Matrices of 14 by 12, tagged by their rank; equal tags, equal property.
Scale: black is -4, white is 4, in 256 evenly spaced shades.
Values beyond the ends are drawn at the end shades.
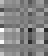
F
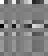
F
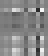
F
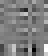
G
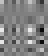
F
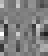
G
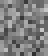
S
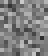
S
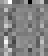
G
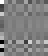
F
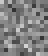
S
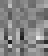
G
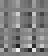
F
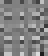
G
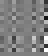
F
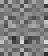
G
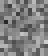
S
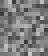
S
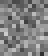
S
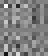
G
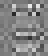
G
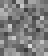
S
